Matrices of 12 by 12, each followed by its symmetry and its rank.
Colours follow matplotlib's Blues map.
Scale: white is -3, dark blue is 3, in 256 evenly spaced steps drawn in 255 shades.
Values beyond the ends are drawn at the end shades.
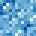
symmetric, full rank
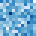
neither, full rank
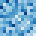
symmetric, full rank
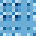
symmetric, rank one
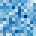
neither, full rank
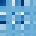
symmetric, rank one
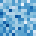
neither, full rank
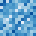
symmetric, full rank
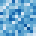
symmetric, full rank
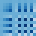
symmetric, rank one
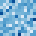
symmetric, full rank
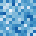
symmetric, full rank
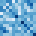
symmetric, full rank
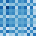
symmetric, rank one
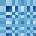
symmetric, rank one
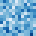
neither, full rank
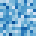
neither, full rank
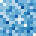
symmetric, full rank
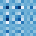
symmetric, rank one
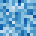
neither, full rank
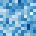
neither, full rank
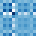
symmetric, rank one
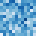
neither, full rank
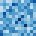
symmetric, full rank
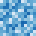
symmetric, full rank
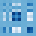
symmetric, rank one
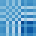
symmetric, rank one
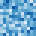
neither, full rank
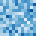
neither, full rank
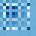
symmetric, rank one
